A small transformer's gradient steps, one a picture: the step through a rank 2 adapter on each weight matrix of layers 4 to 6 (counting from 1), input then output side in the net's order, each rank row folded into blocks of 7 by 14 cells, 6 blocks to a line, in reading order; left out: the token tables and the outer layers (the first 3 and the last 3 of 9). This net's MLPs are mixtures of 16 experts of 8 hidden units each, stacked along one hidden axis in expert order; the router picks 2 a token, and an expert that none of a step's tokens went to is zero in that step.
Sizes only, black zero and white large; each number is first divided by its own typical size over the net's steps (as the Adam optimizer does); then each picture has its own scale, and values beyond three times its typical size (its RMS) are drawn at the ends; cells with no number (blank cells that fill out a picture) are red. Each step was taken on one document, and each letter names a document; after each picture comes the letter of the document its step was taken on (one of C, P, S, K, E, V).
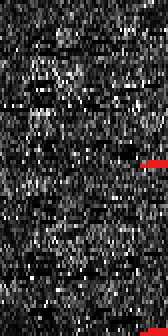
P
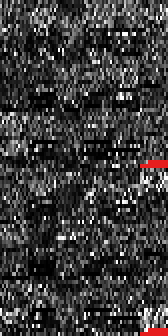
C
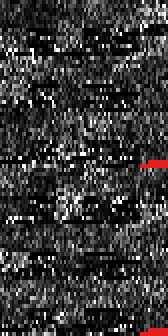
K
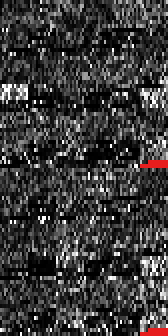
C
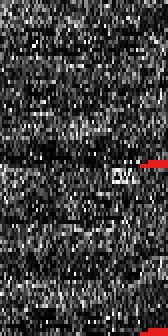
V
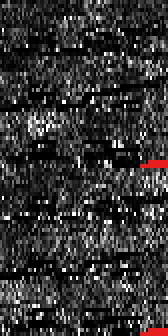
P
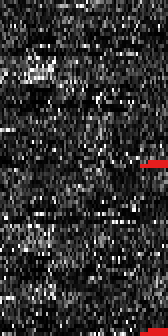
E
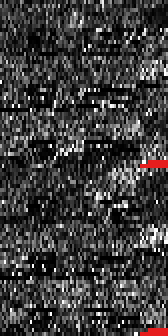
C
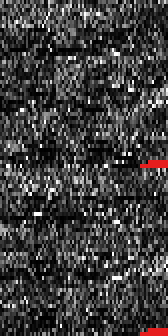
V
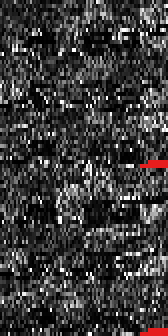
K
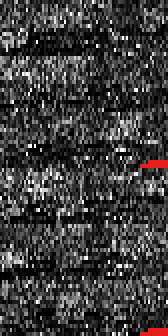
V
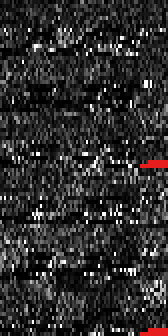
E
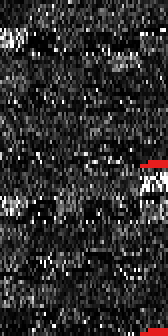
K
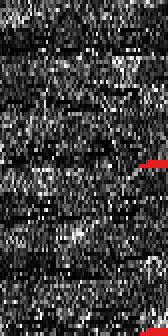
C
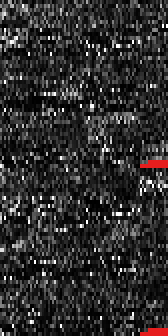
E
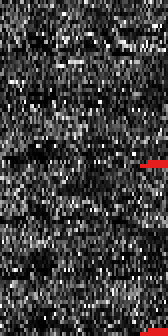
V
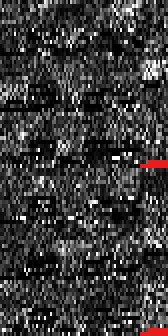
C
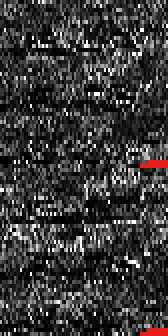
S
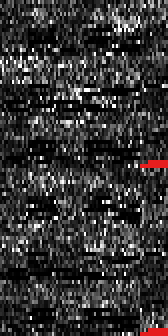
P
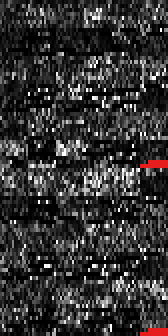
P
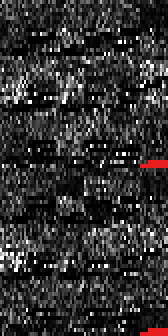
P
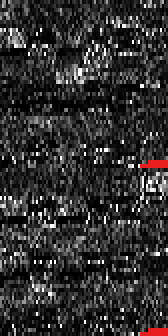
E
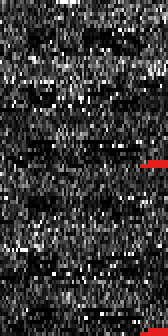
P
